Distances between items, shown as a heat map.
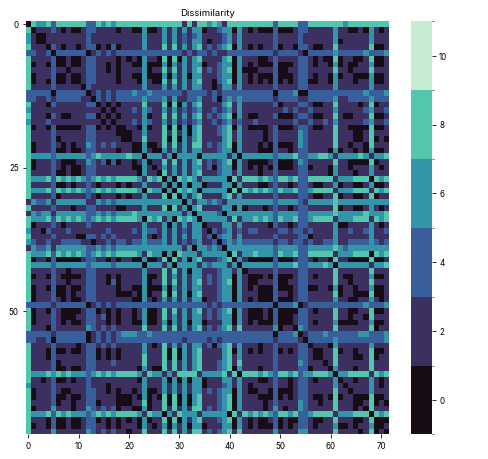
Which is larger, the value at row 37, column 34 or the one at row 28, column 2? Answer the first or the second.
the first
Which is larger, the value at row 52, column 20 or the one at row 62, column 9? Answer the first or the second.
the first
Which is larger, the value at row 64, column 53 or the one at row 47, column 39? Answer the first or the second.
the second
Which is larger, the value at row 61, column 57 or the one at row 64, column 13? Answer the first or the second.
the first
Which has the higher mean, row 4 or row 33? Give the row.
33
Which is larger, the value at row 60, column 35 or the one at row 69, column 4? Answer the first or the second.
the first
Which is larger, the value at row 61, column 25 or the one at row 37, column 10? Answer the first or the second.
the first
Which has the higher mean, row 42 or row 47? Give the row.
42
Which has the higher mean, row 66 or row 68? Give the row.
68
